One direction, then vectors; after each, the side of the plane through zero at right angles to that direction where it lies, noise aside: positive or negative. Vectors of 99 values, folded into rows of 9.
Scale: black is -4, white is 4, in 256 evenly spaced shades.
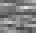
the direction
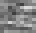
positive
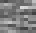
positive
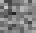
positive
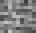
positive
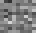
positive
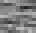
negative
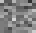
negative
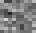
positive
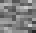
positive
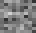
negative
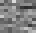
negative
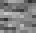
negative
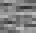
negative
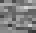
positive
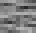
negative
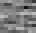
negative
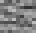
negative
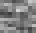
positive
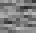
negative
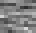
negative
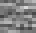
positive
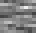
positive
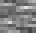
positive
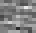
positive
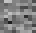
negative
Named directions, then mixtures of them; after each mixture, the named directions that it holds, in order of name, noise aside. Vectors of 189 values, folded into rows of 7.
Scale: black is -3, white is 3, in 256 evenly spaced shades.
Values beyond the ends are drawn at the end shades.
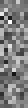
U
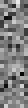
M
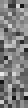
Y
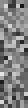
Y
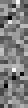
M, U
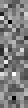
U, Y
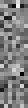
M, Y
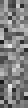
U, Y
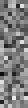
Y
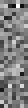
M, Y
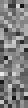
Y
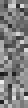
Y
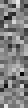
M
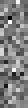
M, U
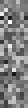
U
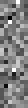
M, U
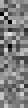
M, U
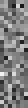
Y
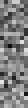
M, Y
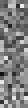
Y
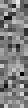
M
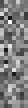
U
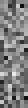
Y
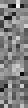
M, Y
